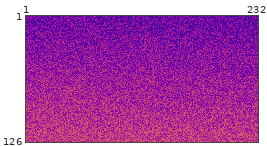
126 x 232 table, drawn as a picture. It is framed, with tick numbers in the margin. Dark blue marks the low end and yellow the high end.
There is an overall slope up to the bottom. The grain is fine, like static. No regular stripes run through it.
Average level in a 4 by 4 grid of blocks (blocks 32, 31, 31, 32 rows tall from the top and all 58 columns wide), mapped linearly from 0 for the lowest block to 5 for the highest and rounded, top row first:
0 0 0 0 / 2 2 2 2 / 4 3 3 3 / 5 5 5 5
